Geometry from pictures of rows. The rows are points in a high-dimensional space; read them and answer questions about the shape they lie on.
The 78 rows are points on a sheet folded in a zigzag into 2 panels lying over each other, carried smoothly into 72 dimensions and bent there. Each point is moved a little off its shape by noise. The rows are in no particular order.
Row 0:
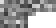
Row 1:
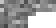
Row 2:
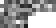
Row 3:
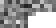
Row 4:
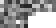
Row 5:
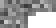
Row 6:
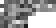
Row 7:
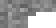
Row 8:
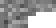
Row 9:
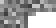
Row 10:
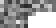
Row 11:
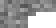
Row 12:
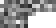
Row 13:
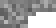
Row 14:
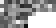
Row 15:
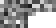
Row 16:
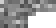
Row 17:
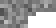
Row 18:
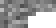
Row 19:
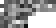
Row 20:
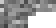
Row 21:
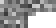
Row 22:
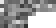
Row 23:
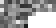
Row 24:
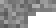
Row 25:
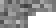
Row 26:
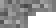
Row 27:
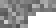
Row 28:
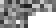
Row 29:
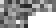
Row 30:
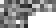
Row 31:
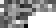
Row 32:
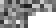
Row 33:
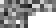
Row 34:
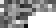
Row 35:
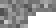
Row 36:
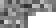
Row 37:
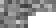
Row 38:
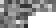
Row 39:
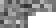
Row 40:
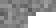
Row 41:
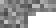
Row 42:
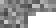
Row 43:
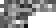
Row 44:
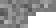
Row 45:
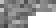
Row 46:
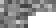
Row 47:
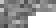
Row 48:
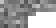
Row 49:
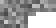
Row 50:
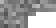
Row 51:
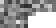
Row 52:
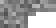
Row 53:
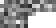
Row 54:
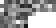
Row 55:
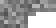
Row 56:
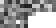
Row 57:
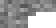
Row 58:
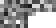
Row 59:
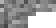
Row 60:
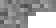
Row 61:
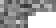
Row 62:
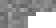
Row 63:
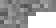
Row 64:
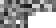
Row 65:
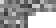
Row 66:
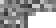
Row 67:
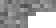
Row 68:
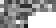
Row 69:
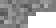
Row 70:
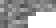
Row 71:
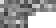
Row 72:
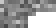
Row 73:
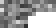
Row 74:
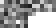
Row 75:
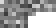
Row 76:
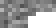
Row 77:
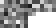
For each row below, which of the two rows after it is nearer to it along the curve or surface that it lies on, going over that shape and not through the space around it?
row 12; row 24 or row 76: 24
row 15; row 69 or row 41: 41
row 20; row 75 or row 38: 75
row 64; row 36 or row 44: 36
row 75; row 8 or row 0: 0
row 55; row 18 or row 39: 39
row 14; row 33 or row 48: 33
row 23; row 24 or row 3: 3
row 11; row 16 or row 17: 17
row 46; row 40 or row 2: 2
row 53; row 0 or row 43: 0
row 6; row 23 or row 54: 54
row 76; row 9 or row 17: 17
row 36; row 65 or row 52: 65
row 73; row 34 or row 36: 34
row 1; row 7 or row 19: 19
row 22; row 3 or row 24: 24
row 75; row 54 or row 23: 54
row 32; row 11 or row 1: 11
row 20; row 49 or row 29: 49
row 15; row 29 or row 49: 29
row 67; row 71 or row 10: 10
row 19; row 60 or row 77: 77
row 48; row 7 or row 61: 61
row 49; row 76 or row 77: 77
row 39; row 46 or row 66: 46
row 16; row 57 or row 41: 41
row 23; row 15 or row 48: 15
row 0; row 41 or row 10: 41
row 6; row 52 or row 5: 52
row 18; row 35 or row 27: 35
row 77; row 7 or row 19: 19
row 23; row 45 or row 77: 77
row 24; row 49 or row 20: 49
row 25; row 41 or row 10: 10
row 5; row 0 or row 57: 57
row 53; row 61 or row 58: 58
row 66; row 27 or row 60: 27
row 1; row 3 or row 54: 54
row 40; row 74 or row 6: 74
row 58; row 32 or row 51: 32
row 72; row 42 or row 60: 42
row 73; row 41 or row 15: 15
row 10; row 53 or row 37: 37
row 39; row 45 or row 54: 54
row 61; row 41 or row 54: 54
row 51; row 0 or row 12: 12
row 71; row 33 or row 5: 33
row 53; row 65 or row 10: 65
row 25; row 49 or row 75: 75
